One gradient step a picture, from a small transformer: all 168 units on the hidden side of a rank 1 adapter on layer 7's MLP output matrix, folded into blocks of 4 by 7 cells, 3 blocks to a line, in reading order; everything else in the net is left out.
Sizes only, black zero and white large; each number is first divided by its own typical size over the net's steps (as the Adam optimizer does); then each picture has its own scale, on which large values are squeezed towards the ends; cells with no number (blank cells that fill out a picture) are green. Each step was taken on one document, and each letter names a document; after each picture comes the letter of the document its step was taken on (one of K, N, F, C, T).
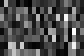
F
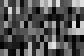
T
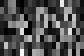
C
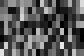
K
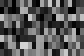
K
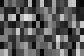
K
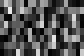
T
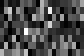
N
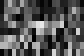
C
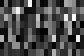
F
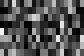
K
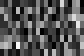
C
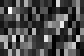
N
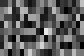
K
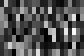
F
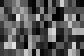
F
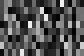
C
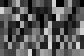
K
